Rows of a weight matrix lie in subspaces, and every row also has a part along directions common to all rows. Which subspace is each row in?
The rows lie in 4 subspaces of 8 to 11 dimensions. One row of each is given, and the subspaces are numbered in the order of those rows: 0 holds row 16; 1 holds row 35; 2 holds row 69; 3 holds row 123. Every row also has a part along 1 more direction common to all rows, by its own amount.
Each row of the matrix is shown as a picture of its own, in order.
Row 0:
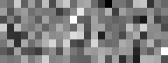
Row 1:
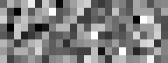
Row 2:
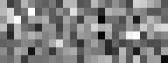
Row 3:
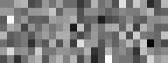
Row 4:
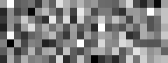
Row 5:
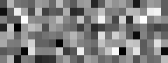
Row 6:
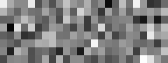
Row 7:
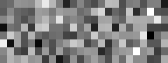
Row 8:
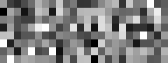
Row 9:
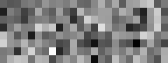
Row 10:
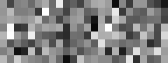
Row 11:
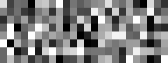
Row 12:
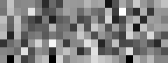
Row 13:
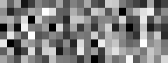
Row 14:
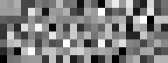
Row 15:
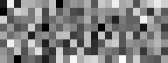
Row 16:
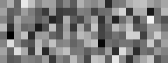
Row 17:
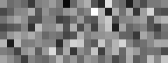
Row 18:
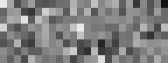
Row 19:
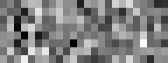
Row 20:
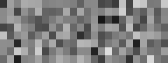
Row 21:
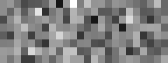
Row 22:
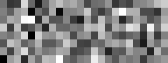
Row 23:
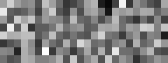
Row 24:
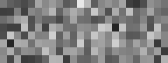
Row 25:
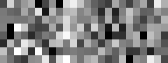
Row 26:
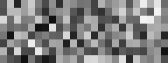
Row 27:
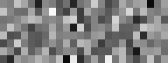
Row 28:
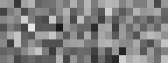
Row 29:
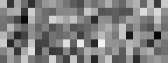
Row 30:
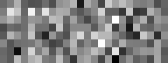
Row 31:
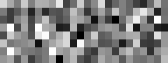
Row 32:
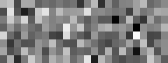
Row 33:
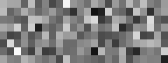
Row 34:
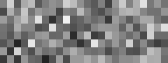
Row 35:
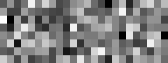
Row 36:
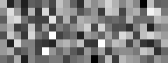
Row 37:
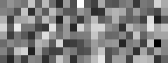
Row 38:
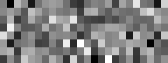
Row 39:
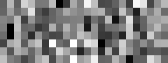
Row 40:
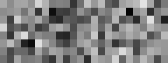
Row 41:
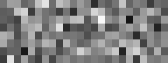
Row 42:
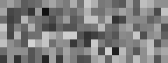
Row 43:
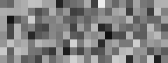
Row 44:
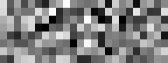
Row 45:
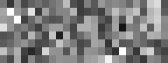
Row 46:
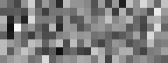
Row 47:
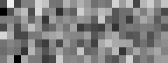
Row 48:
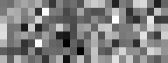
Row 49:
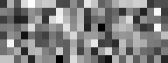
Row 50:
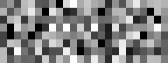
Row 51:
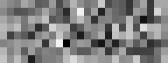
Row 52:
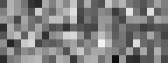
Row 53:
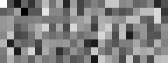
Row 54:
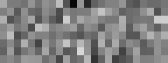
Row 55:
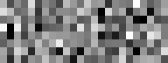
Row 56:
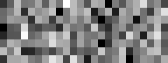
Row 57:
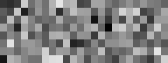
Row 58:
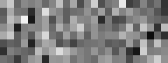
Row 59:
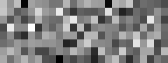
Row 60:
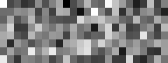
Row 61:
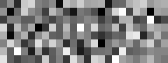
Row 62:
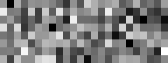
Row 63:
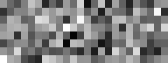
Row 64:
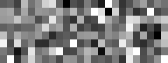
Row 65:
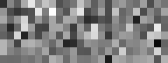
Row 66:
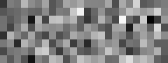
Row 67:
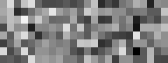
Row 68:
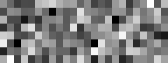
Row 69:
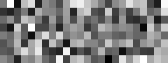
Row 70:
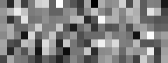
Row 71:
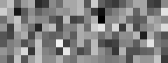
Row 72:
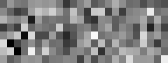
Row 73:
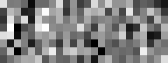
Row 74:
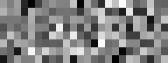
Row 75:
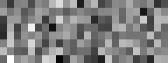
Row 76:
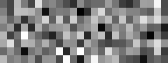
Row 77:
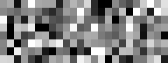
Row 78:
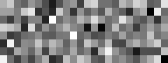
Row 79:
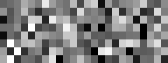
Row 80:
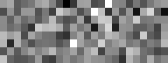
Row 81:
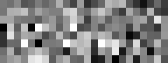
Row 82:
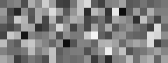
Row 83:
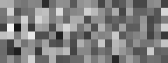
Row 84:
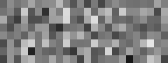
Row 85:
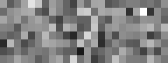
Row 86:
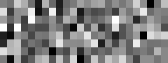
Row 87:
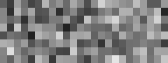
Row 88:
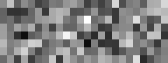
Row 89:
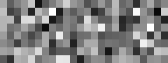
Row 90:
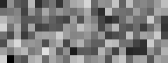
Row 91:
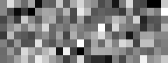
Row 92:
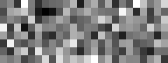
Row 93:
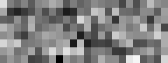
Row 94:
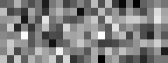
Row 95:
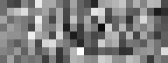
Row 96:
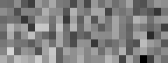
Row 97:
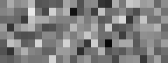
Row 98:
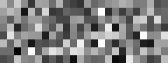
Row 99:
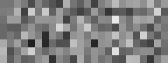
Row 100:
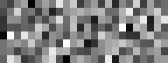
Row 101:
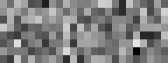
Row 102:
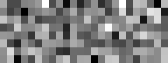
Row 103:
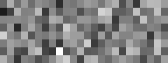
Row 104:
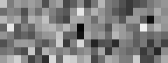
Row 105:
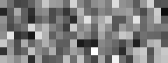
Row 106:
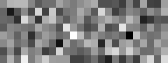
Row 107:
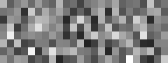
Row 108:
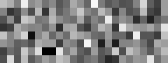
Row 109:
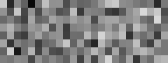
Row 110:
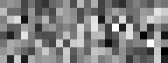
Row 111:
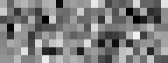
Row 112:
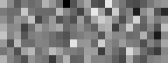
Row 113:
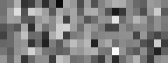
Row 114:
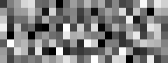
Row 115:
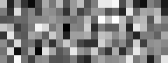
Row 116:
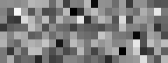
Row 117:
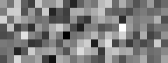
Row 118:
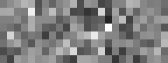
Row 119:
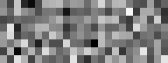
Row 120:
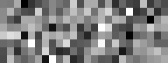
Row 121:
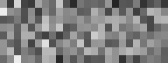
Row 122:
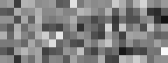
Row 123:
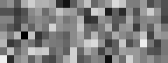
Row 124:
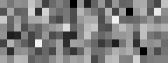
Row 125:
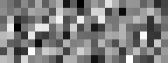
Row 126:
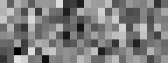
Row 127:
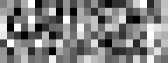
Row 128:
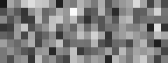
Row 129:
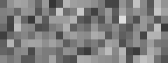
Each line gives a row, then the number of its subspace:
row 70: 2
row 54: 0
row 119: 1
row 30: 0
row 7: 3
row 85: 0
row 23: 1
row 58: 1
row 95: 2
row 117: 0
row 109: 1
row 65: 3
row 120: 0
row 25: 0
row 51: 0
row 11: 0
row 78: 3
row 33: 3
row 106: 2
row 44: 3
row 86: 1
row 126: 0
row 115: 1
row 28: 2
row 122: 2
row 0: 2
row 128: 3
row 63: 0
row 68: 1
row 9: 1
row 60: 3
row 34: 2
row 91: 2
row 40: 0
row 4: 2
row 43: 2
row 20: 1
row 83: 1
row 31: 0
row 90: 2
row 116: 2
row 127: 0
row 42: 0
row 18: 1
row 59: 3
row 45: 2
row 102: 1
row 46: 1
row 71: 2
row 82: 3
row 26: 2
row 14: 0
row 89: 3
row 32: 1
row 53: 1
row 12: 3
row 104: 0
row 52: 0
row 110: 2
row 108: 2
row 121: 2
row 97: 0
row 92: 3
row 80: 3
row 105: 1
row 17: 3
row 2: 2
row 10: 0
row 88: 0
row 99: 0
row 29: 1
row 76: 2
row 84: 0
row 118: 0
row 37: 3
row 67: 1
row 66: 3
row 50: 0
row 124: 0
